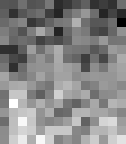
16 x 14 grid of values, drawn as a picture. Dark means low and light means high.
Slope: up to the bottom. Histogram: bell-shaped. Ninth with the highest average: bottom left.
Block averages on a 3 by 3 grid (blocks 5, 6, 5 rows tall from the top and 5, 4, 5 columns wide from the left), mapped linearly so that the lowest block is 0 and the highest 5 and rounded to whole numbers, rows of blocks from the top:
0 0 0 / 2 3 2 / 5 3 4
